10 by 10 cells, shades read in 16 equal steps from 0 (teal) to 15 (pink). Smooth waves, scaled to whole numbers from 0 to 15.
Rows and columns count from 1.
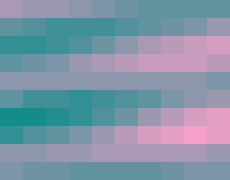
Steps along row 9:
same up same up same same same same down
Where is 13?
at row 3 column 10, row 7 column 9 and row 8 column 7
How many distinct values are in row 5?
2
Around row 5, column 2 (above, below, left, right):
6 3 8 8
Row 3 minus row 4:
-3 -4 -4 -5 -4 -3 -2 -1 0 2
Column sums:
52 50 54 57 65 73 82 90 97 98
